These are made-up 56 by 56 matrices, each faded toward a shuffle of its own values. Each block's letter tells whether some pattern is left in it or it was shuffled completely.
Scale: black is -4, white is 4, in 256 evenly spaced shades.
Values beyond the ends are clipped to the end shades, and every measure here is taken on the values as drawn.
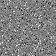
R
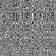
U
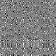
U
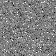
R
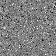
R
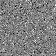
R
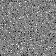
R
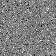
R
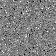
R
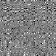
U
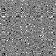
U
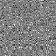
U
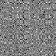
U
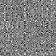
U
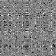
U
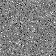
R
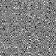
U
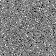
R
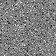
R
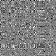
U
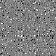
U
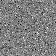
R
